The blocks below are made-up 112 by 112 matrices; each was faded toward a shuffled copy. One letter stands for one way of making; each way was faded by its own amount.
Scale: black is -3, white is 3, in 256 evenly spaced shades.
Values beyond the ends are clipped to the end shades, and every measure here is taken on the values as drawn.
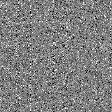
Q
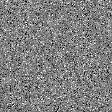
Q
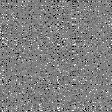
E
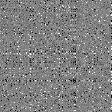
E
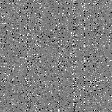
E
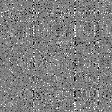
E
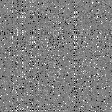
E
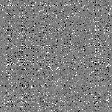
E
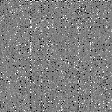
E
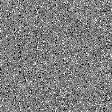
Q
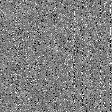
Q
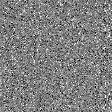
Q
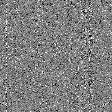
Q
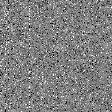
Q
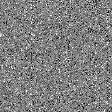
Q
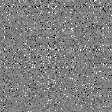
E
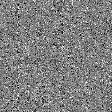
Q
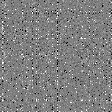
E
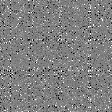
E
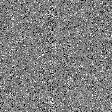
Q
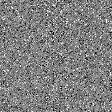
Q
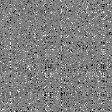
E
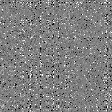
E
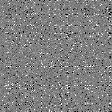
E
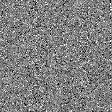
Q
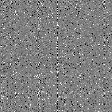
E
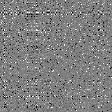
E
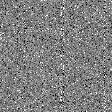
Q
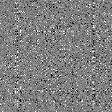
E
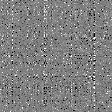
E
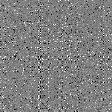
E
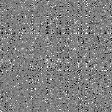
E
